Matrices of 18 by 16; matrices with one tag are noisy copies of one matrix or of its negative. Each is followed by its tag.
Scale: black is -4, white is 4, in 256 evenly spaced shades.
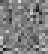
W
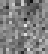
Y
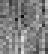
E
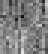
E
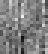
E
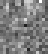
Y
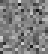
W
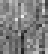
E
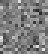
W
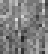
E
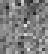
Y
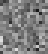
W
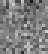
Y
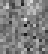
Y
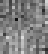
E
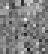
Y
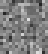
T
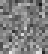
T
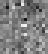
Y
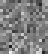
T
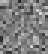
W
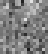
Y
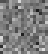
W
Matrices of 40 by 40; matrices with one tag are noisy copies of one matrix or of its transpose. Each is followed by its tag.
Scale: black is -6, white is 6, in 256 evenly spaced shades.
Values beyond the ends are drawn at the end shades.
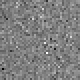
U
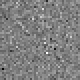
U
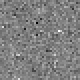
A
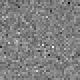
U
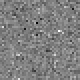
A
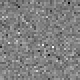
U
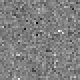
A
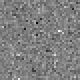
A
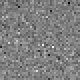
U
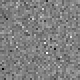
U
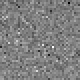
U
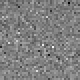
U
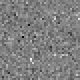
A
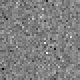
U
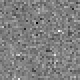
A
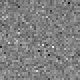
U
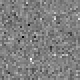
A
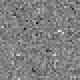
A
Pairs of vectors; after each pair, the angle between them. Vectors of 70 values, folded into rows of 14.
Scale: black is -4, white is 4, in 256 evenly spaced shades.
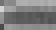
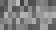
partly opposed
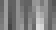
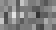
partly opposed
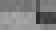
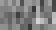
partly opposed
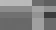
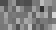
partly opposed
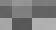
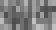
partly aligned
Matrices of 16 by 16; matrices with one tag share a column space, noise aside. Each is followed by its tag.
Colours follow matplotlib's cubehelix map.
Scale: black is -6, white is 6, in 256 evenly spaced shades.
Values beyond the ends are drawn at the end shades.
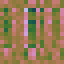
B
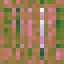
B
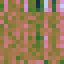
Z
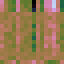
Z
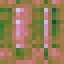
B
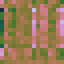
B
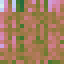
Z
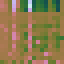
Z
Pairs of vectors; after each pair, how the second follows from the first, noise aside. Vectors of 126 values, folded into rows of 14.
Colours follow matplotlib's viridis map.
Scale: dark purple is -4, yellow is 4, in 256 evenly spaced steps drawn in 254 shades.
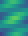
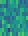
shuffled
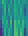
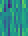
wrapped around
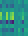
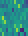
shuffled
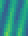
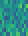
shuffled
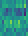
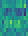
copied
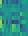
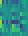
copied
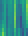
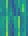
wrapped around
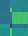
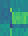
copied
